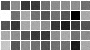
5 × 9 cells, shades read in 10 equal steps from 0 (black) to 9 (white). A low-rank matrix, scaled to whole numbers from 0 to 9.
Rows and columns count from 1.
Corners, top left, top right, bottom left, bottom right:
3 4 7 6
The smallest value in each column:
3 2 2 2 2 2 1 0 3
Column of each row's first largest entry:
2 1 3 1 1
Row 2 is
9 4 6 4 3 4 3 0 6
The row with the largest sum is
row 2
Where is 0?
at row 2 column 8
